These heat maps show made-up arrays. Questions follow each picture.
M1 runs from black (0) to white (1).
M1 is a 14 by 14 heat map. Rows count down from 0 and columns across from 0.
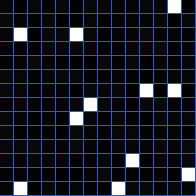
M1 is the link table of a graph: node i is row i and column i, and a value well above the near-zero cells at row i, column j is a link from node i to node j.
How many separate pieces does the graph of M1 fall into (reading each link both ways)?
4
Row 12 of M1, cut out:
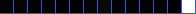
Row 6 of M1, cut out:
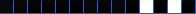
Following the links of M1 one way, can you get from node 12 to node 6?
no
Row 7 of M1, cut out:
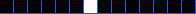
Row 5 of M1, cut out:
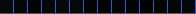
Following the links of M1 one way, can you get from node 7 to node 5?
yes
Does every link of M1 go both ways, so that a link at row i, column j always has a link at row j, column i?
no
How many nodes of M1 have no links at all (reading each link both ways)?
2
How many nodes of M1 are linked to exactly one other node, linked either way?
5
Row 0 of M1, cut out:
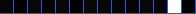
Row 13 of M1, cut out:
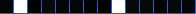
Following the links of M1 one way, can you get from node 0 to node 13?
yes
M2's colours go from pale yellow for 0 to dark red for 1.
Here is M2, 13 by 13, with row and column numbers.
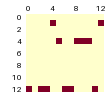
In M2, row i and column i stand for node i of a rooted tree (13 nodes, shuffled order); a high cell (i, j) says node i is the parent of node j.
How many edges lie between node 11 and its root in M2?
2
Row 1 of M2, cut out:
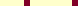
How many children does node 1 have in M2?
2
